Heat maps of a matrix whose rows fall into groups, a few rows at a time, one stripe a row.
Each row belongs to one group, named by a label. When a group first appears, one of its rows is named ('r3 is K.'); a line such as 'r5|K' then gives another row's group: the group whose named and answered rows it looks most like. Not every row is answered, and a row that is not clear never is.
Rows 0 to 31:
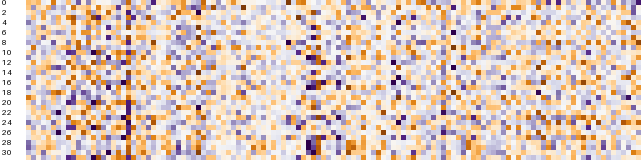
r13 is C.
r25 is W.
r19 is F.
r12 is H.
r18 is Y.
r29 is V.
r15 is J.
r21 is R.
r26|C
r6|C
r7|V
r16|H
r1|C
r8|J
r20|W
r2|R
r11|V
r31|W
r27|H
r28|V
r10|W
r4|J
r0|F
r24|J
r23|H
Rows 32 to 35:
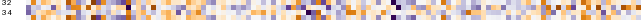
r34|V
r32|H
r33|J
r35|H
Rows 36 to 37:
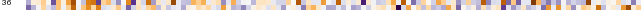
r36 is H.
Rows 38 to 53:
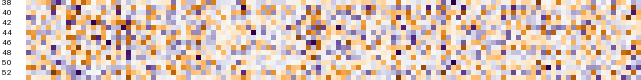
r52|Y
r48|J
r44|R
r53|F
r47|C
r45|H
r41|J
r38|C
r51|F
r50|C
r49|R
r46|V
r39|Y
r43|H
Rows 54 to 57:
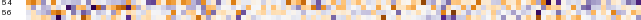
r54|F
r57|C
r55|W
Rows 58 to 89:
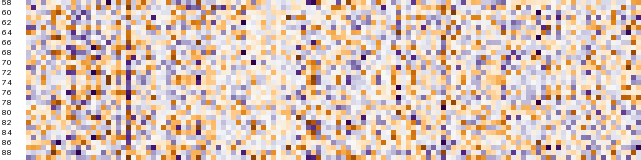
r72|W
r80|F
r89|V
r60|Y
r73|R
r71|J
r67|W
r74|R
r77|J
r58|V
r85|W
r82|R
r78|Y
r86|C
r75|J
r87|F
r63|J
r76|W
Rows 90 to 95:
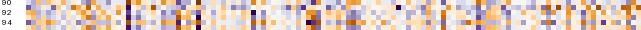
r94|V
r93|R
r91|J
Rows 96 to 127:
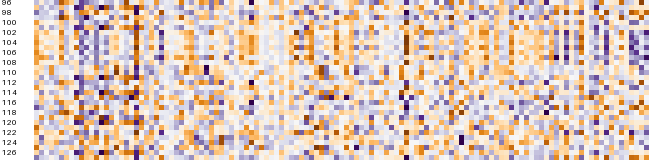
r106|F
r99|Y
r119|H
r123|C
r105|F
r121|R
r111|W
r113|F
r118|Y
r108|F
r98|J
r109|R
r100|F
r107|F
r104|F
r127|J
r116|Y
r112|Y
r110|R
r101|W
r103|F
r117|J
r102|F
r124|C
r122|F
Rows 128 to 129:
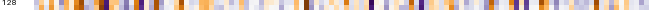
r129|H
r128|H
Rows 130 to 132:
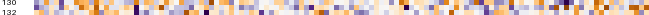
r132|R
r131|J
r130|H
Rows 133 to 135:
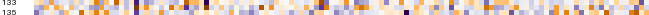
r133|R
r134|V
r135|J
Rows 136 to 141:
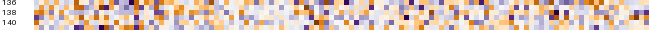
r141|W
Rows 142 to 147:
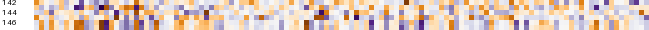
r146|H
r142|F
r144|V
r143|W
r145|R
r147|H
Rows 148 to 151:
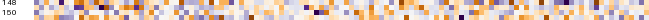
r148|H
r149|W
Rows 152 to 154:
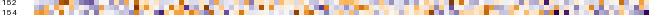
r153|V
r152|Y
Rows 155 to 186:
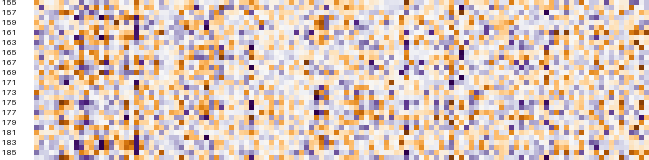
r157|Y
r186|Y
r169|H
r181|F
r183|W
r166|C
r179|Y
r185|J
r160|R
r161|J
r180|J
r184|W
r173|R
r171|C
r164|Y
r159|R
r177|V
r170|C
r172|V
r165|C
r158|W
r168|Y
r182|R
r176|Y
